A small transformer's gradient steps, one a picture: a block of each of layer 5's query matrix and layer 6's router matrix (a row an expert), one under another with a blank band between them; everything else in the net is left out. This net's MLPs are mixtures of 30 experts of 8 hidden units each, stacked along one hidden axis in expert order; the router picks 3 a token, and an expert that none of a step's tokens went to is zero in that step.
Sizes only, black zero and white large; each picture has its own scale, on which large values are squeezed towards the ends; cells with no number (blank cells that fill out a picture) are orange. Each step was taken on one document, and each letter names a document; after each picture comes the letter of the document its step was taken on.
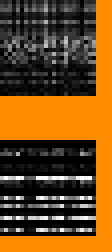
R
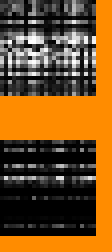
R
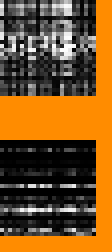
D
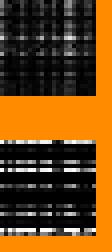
D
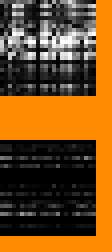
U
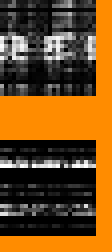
U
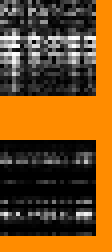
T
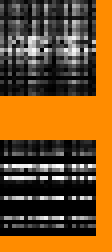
R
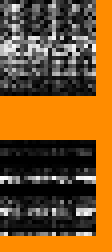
T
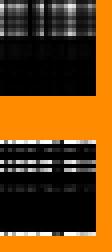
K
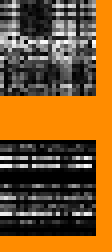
U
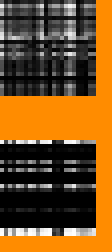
K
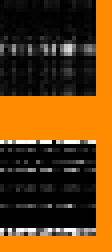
D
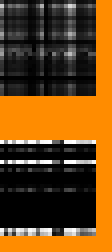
K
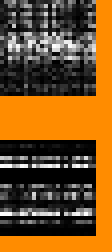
U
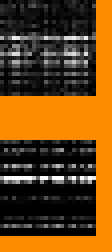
R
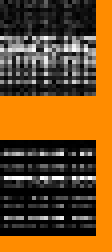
R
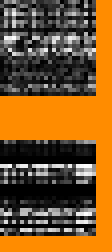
T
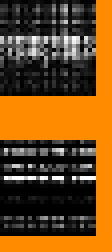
R
